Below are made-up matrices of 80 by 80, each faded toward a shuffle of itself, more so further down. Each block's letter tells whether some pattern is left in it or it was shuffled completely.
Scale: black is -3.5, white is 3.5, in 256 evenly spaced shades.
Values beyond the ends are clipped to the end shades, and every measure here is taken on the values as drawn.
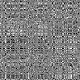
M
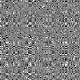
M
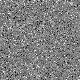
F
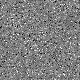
F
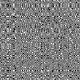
M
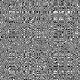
M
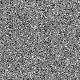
F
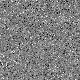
F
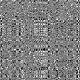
M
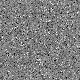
F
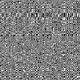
M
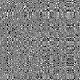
M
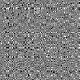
M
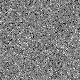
F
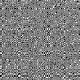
M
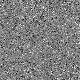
F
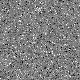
F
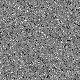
F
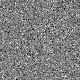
F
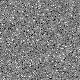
F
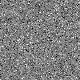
F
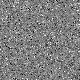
F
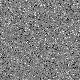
F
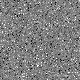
F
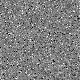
F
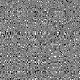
M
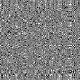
M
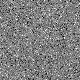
F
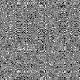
M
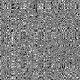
M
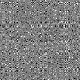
M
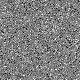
F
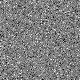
F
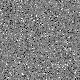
F
